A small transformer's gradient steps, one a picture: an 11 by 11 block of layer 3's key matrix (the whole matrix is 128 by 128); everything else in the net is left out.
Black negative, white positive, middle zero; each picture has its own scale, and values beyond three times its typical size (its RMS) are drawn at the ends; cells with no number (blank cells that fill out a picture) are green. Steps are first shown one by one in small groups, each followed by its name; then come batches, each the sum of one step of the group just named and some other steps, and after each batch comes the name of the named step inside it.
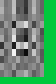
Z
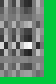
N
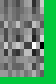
Z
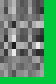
Z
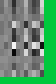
N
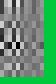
N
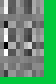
N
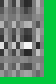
N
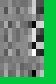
N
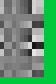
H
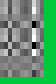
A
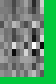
H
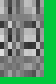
A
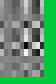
H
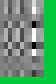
A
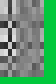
A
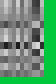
H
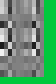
A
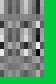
H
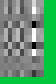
A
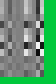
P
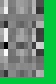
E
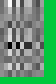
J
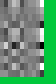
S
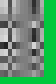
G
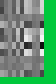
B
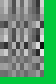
J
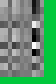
G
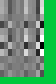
P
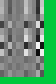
P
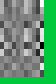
S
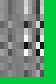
P
